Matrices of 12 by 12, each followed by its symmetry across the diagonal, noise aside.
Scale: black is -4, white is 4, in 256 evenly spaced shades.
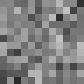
neither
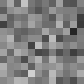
antisymmetric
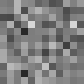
antisymmetric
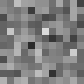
antisymmetric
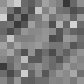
symmetric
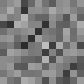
symmetric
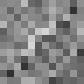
symmetric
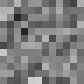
neither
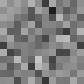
symmetric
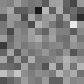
neither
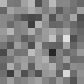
neither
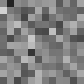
antisymmetric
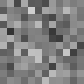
antisymmetric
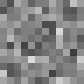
symmetric
